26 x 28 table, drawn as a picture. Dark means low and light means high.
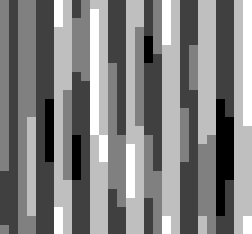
On average the colour sits 50% of the way up the scale. Stripes running up and down repeat 7 times from left to right. The grain runs up and down.
